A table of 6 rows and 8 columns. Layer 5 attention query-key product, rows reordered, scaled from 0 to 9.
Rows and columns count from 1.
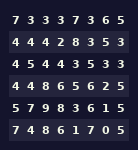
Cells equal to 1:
2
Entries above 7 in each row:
0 1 0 1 2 1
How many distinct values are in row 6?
7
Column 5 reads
7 8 3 5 3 1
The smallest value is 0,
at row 6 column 7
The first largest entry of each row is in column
1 5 2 3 3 3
